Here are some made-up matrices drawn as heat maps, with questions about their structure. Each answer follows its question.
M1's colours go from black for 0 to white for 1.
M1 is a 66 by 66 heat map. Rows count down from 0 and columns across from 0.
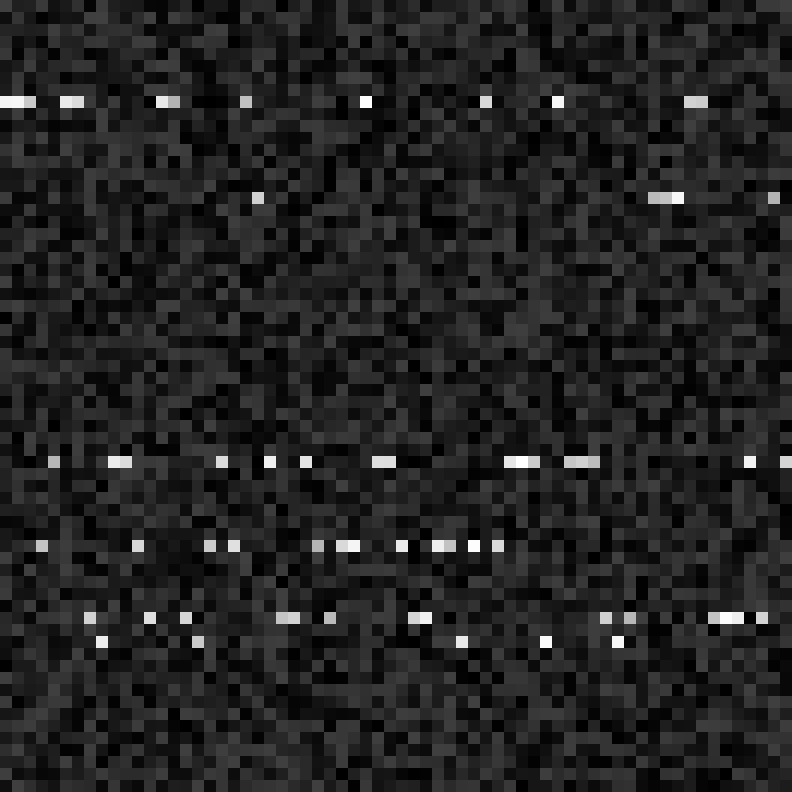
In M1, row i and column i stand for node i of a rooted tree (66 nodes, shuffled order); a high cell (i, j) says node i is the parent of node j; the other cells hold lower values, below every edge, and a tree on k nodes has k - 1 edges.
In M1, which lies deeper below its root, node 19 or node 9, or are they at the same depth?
the same depth
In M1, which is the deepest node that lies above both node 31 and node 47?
38
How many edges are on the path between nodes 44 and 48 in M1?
2
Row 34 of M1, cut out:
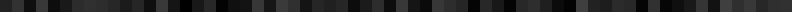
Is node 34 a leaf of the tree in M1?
yes
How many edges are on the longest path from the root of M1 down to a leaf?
2
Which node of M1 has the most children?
38
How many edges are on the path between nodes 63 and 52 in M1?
2
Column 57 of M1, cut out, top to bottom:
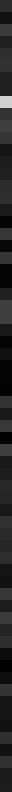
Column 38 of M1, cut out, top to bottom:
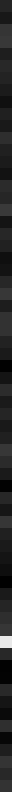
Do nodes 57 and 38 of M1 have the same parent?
no
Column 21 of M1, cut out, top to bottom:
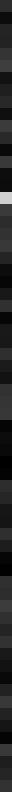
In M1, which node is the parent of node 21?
16
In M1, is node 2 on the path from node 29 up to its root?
no
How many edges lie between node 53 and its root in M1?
0
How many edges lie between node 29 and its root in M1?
2
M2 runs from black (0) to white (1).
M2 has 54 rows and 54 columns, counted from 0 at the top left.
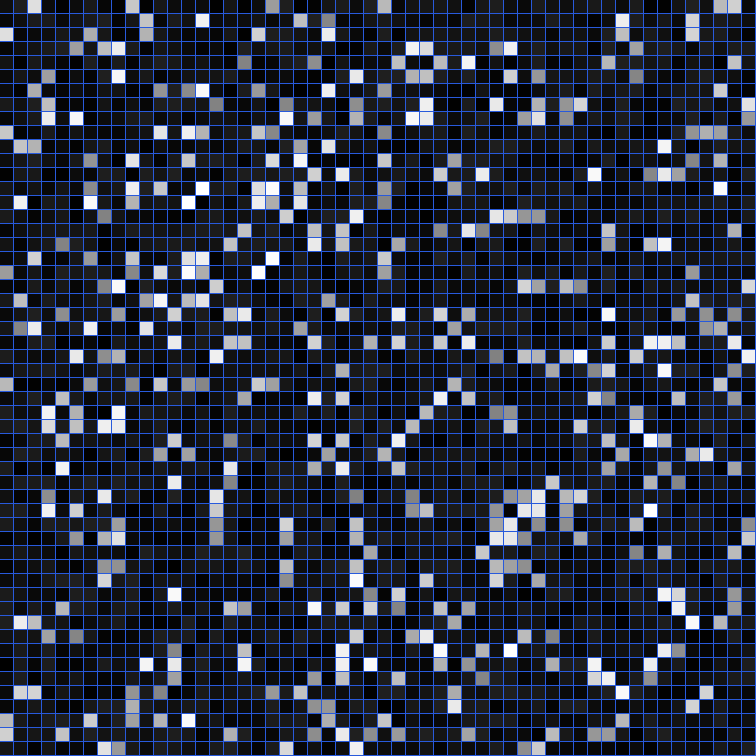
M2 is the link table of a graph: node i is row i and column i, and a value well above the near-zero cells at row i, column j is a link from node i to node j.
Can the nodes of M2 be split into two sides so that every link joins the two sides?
no
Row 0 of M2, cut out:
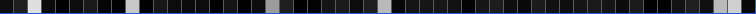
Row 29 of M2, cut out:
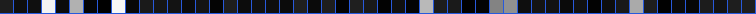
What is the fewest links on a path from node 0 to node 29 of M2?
4
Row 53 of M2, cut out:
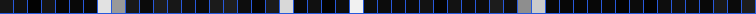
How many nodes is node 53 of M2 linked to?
6
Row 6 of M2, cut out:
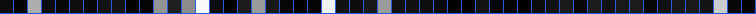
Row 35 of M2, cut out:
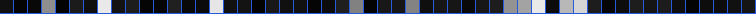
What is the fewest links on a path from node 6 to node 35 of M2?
6
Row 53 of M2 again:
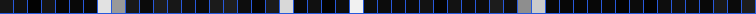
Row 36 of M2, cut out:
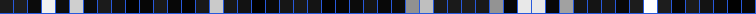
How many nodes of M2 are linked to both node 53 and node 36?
2
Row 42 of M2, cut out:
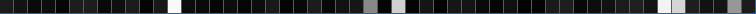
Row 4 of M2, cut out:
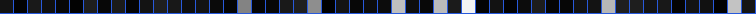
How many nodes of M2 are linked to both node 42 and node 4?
2
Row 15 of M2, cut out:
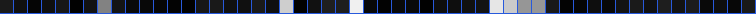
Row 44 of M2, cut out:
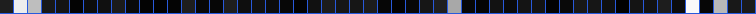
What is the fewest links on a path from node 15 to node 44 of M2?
6
